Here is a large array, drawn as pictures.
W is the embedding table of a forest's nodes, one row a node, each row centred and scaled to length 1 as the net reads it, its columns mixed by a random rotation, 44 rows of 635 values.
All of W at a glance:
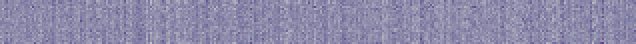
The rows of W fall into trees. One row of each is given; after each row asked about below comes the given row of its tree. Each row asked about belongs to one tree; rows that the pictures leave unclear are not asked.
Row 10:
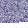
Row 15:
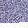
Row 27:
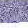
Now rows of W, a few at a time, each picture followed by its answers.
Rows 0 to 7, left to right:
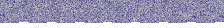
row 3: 27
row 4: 15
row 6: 10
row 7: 10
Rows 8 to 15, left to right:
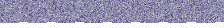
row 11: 27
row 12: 27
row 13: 10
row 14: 27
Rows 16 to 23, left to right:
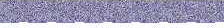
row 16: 27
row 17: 27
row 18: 15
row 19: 15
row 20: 27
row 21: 15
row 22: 10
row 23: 27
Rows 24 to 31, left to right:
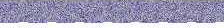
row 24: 10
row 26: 10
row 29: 15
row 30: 15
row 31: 15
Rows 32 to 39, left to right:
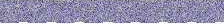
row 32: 27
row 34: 15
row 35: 27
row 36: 27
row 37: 15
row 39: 27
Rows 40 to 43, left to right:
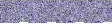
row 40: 15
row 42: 27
